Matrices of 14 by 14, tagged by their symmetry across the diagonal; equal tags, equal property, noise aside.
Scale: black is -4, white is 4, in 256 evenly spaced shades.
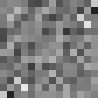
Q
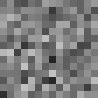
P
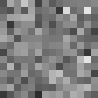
P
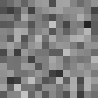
P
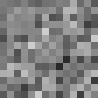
Q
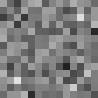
Q
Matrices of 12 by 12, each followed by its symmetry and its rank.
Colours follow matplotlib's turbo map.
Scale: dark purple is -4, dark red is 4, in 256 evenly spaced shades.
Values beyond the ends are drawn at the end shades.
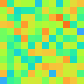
neither, full rank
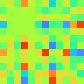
antisymmetric, rank two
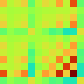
symmetric, rank two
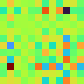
antisymmetric, rank two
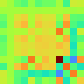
symmetric, rank two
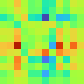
antisymmetric, rank two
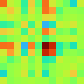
symmetric, rank two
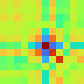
symmetric, rank two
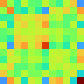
symmetric, rank two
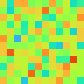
neither, full rank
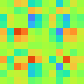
antisymmetric, rank two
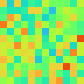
neither, full rank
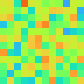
neither, full rank
